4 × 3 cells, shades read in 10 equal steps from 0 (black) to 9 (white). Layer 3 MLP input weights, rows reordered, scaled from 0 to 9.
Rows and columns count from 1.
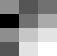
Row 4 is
3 8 9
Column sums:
13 22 27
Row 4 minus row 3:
-2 1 1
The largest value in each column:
5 8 9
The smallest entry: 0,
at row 2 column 1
